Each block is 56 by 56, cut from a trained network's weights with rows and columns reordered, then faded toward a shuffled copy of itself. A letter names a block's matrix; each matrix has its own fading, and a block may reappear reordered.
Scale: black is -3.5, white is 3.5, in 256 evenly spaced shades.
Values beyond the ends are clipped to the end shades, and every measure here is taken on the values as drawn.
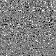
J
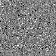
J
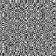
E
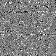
J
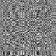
E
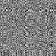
E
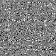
J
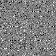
J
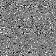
J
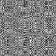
E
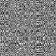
E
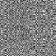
E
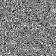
J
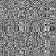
E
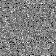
J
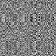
E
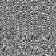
E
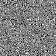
J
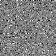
J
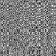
E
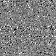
J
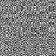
E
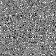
J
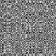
E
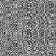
E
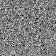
J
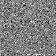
J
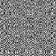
E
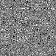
J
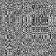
E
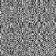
E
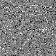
J
